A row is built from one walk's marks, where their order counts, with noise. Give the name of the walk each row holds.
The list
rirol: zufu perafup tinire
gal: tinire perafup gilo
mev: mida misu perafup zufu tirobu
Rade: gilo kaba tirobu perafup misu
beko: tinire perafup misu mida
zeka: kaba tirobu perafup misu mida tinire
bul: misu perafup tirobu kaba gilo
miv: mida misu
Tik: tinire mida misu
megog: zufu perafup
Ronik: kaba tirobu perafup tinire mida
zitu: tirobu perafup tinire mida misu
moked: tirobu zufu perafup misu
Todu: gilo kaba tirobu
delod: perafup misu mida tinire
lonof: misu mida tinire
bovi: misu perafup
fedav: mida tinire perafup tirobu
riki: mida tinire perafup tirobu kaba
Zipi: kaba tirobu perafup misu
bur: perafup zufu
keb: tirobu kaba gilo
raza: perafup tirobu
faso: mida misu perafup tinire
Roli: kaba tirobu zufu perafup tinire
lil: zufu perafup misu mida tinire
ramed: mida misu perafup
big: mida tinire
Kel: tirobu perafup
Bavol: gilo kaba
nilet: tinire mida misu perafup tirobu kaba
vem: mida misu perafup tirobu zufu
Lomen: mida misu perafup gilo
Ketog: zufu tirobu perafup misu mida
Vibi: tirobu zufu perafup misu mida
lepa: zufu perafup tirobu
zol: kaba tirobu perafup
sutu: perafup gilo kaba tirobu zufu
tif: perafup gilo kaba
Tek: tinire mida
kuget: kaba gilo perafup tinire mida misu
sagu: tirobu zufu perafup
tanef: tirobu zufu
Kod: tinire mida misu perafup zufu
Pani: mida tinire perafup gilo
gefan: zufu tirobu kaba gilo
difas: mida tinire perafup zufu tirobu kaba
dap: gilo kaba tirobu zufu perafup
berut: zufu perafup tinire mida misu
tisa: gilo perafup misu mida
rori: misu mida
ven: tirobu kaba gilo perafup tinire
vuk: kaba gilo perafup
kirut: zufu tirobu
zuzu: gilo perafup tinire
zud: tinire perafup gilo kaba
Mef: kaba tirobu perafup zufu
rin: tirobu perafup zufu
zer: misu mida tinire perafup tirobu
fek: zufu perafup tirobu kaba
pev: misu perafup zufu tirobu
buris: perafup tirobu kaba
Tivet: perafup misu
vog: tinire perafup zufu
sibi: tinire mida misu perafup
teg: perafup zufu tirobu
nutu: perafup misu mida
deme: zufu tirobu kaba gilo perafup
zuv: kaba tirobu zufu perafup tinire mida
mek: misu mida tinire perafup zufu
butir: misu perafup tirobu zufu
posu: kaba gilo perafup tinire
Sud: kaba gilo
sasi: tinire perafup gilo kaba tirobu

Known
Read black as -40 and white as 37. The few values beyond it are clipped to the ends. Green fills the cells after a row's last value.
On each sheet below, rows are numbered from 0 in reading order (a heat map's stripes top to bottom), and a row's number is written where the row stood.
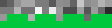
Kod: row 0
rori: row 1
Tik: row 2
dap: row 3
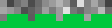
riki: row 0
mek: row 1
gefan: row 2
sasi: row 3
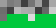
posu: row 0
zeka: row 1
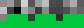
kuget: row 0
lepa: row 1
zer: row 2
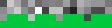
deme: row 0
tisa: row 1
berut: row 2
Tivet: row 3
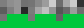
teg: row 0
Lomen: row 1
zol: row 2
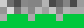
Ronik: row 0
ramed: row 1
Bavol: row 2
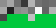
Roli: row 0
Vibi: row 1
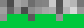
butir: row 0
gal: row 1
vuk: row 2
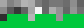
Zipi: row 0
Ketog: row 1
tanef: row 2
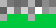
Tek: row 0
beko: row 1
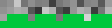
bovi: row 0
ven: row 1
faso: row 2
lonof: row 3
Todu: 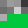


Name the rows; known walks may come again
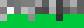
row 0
nutu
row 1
zitu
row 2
zer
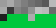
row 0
moked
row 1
zud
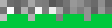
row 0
Vibi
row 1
rori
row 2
bur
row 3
tanef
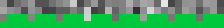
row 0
riki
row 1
fek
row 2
Kel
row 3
lil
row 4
pev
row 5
keb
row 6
vog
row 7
kirut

